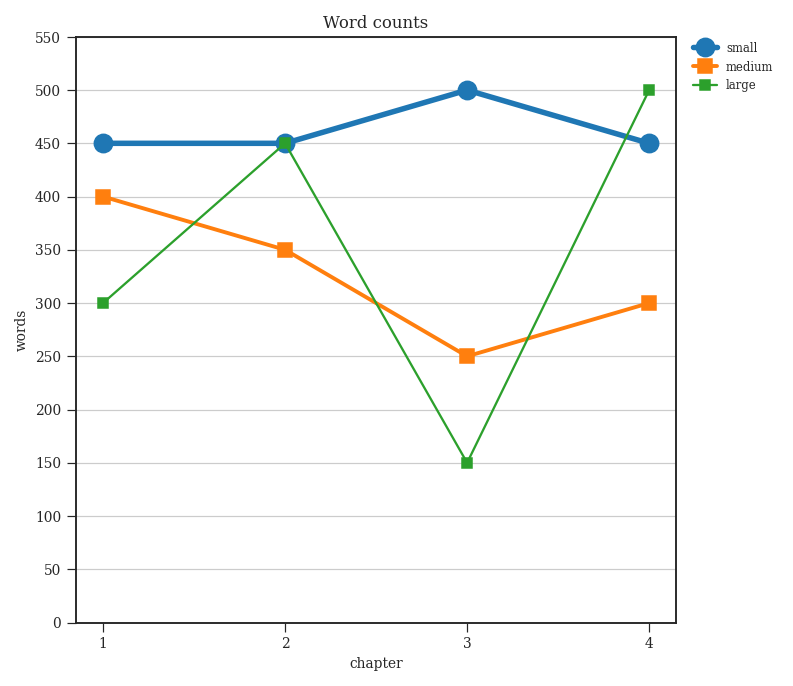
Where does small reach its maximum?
3
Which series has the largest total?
small
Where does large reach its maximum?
4
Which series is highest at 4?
large
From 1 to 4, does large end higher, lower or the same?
higher
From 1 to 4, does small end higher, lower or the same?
the same
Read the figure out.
Title: Word counts
x-axis: chapter, ticks 1 2 3 4
y-axis: words, ticks 0 50 100 150 200 250 300 350 400 450 500 550
Legend: small, medium, large
Values:
small: 450 450 500 450
medium: 400 350 250 300
large: 300 450 150 500
